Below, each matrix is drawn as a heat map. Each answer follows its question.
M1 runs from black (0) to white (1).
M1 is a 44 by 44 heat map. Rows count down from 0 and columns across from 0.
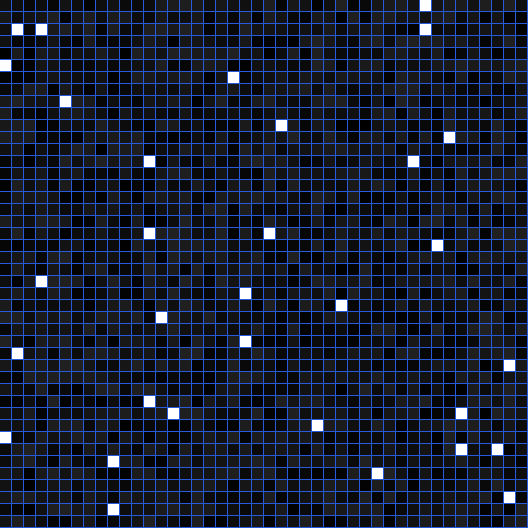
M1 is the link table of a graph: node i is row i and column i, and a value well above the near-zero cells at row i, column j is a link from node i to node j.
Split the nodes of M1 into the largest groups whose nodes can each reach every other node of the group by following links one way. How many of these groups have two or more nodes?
0
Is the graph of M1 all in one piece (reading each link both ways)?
no
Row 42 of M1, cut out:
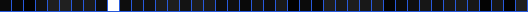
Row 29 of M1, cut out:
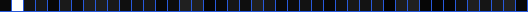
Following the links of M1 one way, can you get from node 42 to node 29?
no
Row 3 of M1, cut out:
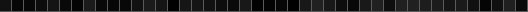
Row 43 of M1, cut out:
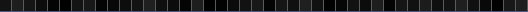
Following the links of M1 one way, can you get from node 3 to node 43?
no
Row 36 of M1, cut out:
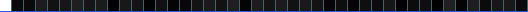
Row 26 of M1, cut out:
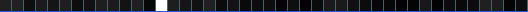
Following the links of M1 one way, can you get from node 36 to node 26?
yes
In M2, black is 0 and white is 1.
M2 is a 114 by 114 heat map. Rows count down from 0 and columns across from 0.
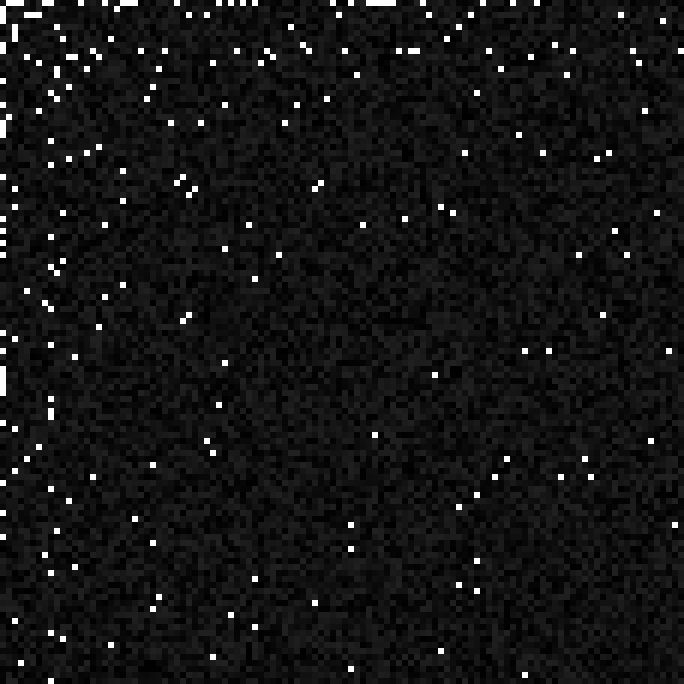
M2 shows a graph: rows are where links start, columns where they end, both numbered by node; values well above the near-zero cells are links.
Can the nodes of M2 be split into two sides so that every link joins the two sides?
yes
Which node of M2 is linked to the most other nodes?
node 0
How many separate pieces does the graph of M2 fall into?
1
